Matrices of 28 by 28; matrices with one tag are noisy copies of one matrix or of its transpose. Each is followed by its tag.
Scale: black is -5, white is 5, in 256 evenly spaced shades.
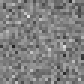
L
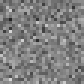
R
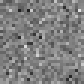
R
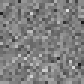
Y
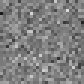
Y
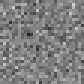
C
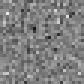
C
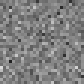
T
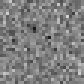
C
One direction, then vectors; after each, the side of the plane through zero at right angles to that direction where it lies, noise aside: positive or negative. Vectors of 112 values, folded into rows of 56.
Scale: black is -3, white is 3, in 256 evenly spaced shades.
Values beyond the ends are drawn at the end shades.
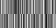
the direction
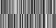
negative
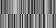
negative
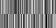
positive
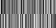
negative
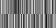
positive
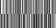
positive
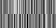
negative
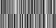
negative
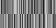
negative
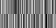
positive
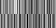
negative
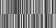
positive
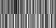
positive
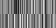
positive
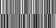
positive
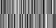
negative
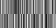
positive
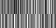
positive
